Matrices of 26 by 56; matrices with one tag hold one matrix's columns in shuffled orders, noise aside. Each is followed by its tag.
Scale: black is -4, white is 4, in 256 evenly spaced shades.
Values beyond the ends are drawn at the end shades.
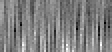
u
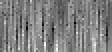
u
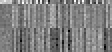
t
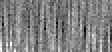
u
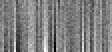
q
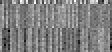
t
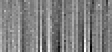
q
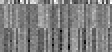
t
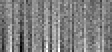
q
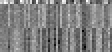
t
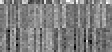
t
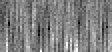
u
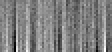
q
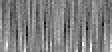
u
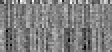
t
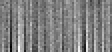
q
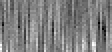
u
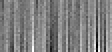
q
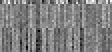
t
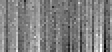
q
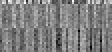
t
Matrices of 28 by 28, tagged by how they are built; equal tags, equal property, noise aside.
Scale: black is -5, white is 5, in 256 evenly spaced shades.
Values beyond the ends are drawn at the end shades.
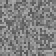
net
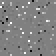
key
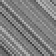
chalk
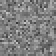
net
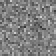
net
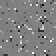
key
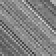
chalk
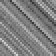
chalk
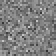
net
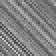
chalk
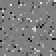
key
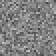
net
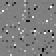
key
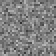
net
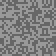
net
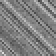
chalk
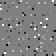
key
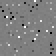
key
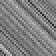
chalk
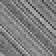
chalk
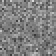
net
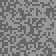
net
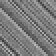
chalk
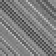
chalk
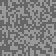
net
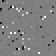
key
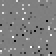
key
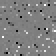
key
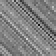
chalk
